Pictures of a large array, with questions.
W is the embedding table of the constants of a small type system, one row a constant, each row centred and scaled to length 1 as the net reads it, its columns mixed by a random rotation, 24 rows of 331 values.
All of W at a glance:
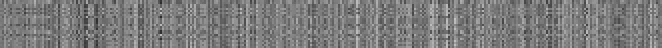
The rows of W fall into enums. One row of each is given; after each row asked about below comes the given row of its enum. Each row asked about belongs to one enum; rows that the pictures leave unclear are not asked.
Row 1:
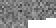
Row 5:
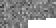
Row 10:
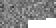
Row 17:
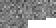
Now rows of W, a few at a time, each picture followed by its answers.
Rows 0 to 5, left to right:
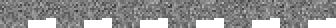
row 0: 1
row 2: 5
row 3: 5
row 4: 17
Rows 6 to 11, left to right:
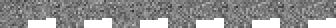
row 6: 17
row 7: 5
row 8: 1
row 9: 10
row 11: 10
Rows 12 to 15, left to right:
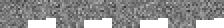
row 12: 17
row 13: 5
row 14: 10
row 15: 1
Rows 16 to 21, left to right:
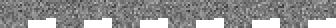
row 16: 1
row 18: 5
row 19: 1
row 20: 10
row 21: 5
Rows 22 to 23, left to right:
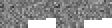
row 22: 10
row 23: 5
